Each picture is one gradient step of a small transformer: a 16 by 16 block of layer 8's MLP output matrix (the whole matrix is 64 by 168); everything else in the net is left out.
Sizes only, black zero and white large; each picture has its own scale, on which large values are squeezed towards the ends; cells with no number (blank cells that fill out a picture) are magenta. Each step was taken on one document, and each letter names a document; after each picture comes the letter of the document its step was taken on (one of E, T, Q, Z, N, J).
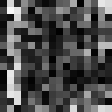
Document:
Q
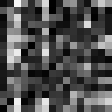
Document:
Q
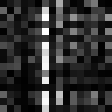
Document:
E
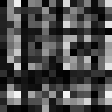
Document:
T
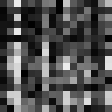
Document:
T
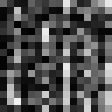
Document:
T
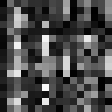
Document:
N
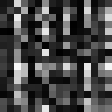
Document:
N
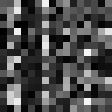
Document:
T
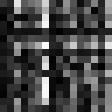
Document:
E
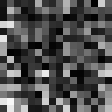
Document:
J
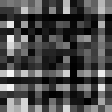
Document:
J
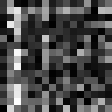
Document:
Q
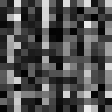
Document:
T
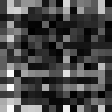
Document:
J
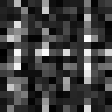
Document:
N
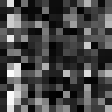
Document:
Q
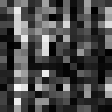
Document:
N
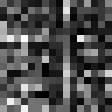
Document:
J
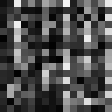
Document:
T
